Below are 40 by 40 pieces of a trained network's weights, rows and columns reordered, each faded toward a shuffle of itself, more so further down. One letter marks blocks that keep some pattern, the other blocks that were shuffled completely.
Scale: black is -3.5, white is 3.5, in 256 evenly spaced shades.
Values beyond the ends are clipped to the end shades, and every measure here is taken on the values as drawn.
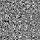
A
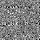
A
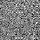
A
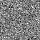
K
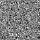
A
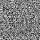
A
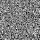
A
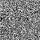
A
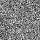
K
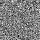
K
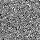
K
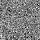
A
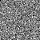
K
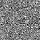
A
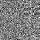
A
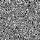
A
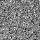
K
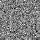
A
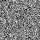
K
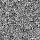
K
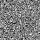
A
